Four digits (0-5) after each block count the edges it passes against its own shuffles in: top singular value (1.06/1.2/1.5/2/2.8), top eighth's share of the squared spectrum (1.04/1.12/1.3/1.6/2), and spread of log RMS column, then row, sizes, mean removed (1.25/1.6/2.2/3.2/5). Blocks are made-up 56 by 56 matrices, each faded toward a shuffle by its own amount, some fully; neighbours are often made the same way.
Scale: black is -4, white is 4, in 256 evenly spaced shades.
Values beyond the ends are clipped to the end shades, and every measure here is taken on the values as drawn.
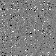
2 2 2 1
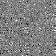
4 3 2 1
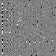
4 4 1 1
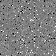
2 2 1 0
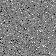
0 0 0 0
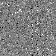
1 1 2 0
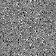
1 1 2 0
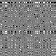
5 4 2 3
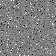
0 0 0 0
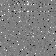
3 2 0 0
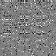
4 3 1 2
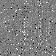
3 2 1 0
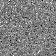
0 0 0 0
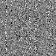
1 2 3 0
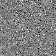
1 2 2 0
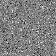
1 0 1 0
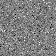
0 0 0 0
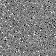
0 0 0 0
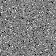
0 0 0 0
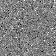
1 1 1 0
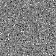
0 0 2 0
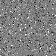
1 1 0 0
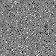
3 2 0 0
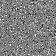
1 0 0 0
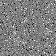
2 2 0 0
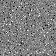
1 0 0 0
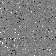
2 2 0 1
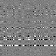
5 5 1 3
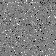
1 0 0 0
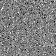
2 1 0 0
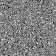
1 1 0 0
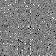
3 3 1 1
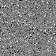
2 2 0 1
